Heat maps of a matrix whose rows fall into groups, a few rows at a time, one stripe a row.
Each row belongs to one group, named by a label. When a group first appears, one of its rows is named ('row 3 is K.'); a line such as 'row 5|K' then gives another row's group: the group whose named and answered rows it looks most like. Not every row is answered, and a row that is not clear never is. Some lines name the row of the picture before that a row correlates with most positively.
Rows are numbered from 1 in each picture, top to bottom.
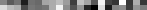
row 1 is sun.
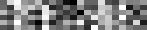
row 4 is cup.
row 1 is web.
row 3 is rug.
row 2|cup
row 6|cup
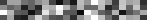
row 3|rug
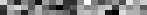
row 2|web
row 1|rug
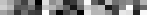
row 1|rug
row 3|rug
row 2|rug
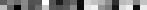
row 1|rug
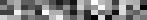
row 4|sun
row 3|cup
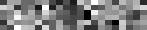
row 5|web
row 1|web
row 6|cup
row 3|cup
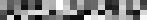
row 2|sun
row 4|rug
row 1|sun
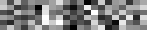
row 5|cup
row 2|rug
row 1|sun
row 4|rug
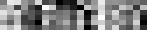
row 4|sun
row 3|sun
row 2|rug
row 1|web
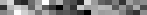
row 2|web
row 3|cup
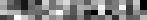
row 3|sun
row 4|cup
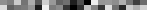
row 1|cup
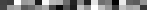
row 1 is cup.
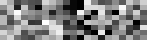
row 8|rug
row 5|rug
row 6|cup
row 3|web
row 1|rug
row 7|sun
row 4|sun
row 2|rug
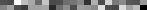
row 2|web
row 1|cup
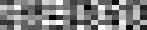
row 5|cup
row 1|cup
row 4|web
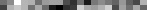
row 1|cup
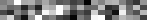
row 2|sun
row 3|cup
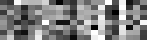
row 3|web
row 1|cup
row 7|web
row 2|sun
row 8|web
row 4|sun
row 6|sun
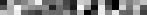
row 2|web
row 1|web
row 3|sun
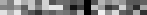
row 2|cup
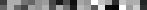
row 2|web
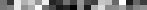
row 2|web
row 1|cup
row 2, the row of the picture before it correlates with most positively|1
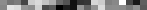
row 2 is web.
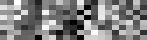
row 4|sun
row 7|web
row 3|rug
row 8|rug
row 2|sun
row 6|rug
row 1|sun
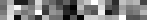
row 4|rug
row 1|web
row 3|web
